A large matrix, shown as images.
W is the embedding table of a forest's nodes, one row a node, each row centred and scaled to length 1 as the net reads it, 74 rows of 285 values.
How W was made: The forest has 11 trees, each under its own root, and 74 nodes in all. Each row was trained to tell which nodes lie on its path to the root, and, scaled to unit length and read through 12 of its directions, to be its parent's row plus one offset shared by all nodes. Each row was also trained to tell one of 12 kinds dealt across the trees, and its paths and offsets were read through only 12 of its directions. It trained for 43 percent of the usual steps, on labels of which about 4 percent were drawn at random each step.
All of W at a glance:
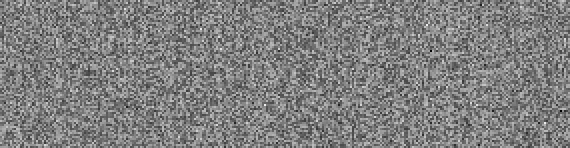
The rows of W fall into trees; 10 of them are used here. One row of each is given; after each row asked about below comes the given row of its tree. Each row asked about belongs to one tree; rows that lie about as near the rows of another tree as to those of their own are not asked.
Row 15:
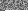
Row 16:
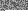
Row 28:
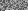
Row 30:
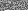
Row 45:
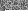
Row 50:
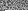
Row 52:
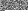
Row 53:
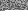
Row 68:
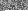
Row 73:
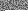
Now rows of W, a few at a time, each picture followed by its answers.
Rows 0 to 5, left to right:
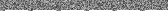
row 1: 53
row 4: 16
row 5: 16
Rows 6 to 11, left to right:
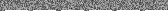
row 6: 15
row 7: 45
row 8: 16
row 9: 16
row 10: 52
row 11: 73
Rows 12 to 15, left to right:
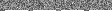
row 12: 52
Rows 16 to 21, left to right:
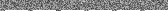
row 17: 52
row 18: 52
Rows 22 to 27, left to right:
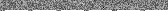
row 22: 53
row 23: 30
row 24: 53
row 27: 30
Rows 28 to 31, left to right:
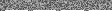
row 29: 68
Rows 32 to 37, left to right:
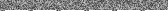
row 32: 53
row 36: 15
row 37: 30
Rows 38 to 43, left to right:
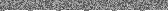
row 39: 68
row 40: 30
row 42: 73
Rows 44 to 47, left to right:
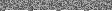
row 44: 28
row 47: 68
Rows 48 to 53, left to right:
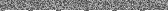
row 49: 45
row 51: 52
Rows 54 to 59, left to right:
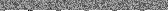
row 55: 52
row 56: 16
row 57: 16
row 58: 73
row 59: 30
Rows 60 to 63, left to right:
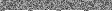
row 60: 30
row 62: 16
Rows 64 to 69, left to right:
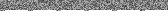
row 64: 68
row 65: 73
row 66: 30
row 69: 15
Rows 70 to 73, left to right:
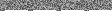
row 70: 52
